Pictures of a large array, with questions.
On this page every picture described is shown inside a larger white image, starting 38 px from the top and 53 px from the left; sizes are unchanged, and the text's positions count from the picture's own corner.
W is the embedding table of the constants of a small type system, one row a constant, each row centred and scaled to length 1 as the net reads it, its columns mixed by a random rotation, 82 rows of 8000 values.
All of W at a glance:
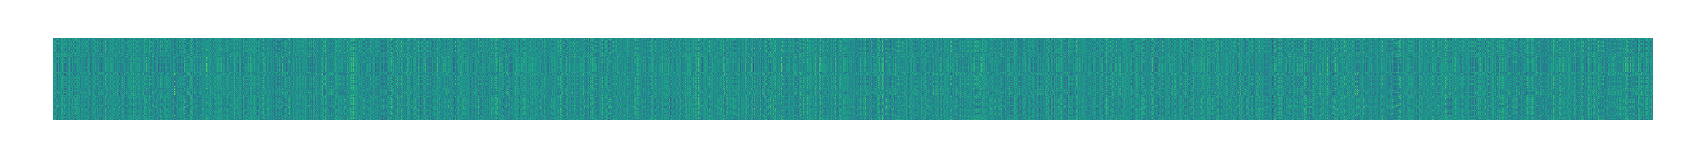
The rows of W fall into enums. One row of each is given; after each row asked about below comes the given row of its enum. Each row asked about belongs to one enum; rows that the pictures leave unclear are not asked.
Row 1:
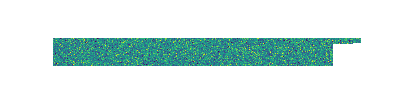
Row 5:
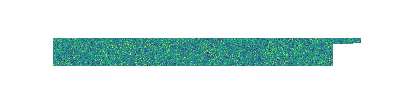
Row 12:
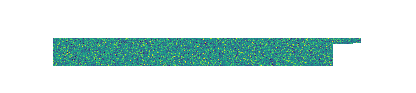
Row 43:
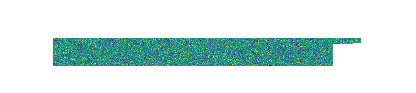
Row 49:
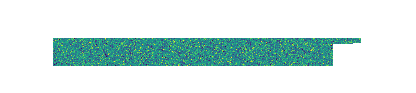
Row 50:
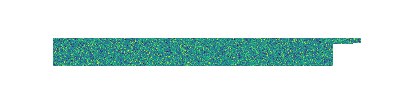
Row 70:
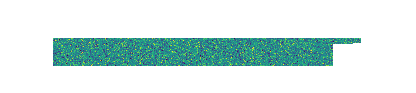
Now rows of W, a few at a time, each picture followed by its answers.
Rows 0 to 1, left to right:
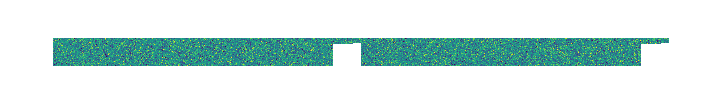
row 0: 49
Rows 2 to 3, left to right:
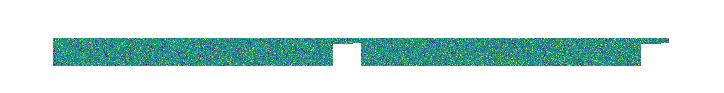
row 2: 49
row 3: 12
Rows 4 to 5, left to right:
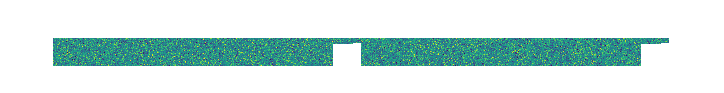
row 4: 12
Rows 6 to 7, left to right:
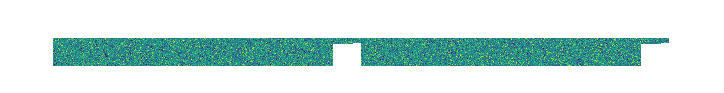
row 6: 49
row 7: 12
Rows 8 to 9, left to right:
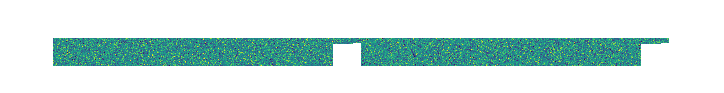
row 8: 12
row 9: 49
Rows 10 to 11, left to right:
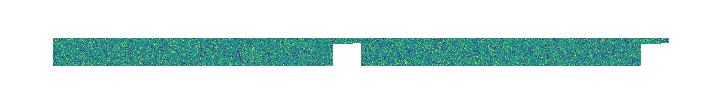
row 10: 70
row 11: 50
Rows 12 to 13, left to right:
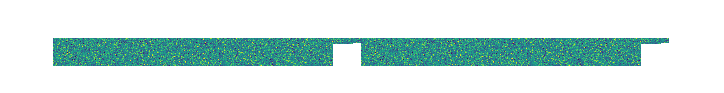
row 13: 12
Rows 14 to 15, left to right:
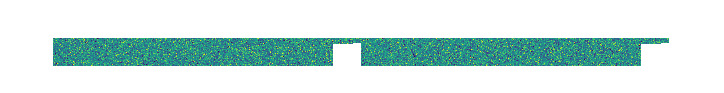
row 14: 1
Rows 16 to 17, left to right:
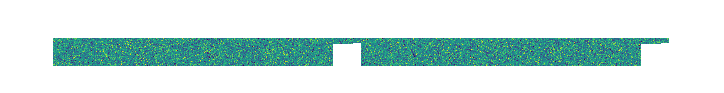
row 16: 5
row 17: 49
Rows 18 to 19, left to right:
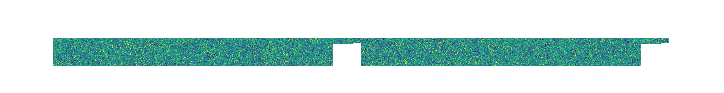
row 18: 5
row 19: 50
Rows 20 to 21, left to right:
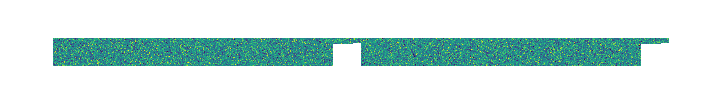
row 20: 50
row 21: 49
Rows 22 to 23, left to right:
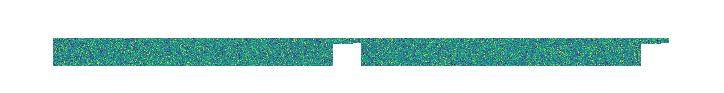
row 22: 50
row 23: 1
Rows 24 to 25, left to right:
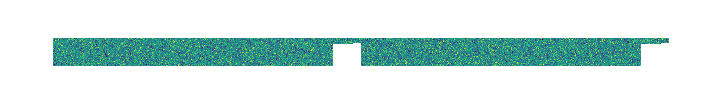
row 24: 49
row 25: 50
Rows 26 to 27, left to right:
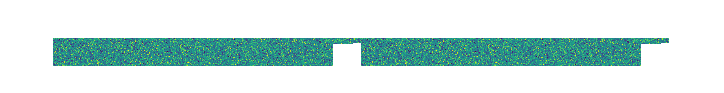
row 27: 50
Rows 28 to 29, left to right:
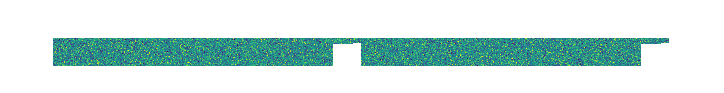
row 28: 50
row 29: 12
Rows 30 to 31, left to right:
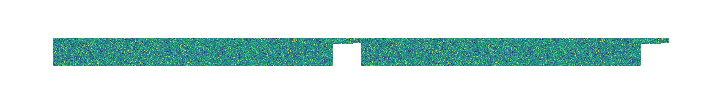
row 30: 50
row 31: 50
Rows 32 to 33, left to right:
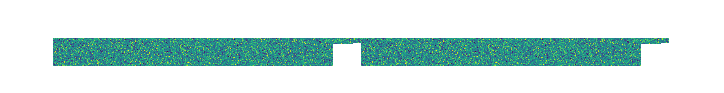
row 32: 50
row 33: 50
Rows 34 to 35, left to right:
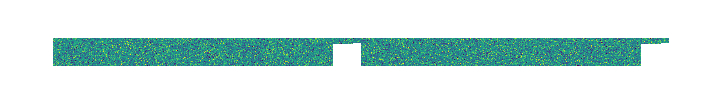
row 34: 5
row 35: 43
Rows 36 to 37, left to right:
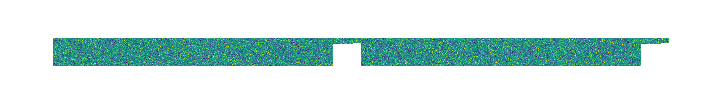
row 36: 43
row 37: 50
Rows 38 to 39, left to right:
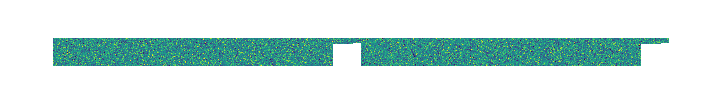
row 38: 12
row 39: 49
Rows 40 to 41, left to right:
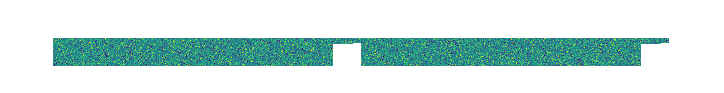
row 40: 49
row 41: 12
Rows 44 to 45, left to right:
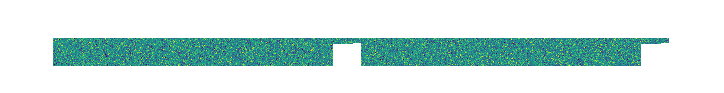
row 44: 49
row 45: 12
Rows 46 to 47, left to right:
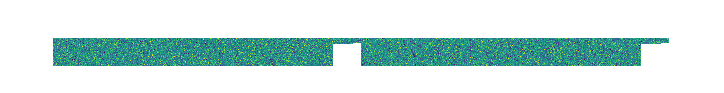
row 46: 12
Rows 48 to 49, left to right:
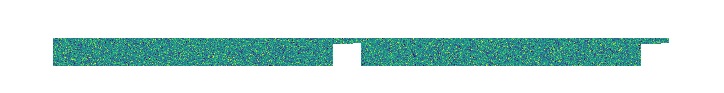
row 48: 43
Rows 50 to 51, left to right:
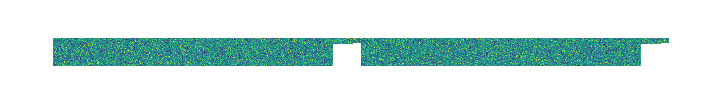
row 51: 43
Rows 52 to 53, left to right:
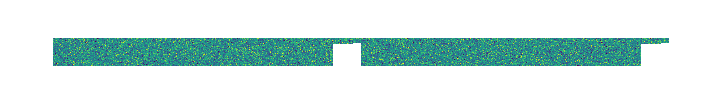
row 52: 1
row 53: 43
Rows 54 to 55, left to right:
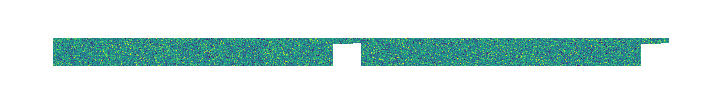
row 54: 5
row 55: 43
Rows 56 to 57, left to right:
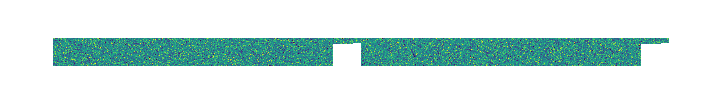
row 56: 43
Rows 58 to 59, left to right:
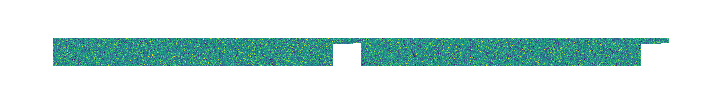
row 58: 12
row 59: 49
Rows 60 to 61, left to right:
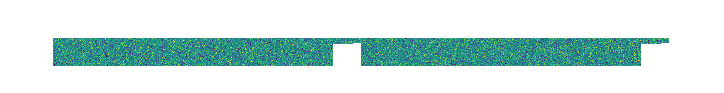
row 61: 1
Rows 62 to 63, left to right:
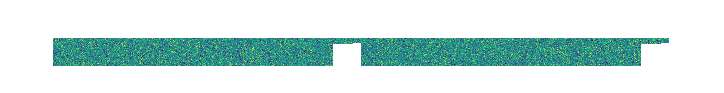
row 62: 70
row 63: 1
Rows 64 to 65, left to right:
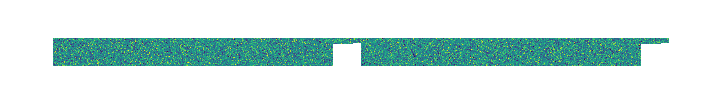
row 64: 50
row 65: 49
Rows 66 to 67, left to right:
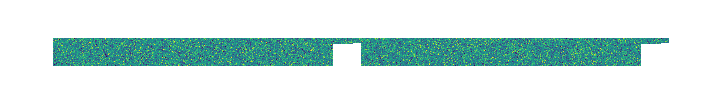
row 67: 5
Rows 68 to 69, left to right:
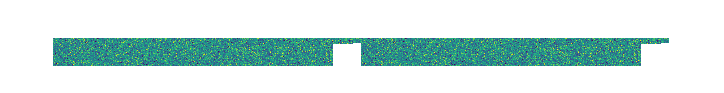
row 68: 1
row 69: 1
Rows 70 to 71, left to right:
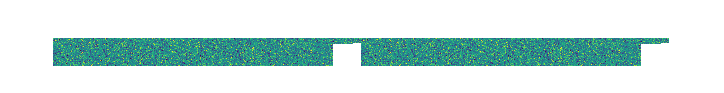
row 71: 70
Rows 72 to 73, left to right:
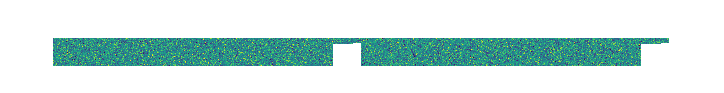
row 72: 12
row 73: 49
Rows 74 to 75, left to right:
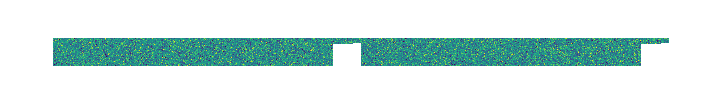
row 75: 1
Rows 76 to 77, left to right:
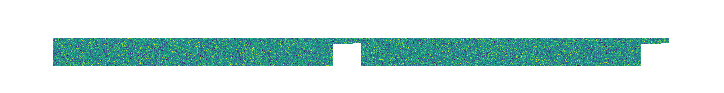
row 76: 70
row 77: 43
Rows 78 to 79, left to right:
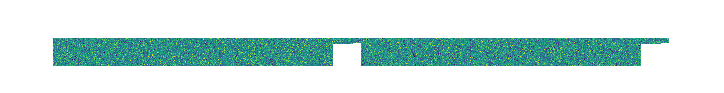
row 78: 12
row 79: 49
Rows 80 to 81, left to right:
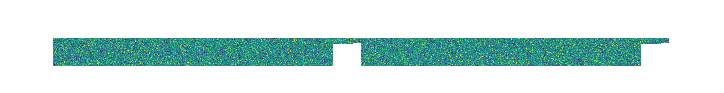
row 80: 50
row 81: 12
